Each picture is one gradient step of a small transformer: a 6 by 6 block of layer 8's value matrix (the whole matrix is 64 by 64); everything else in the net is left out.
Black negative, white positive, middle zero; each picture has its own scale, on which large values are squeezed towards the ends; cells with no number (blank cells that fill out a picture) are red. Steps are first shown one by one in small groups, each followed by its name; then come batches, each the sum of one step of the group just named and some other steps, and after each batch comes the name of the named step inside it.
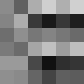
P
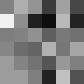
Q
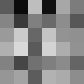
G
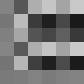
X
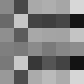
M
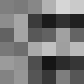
P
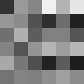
X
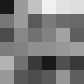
P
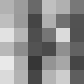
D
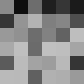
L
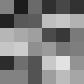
L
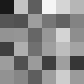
L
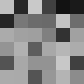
L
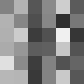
D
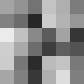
D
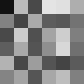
L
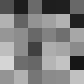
L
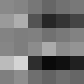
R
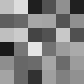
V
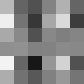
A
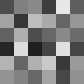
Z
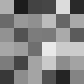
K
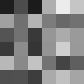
Z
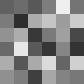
Z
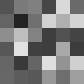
Z
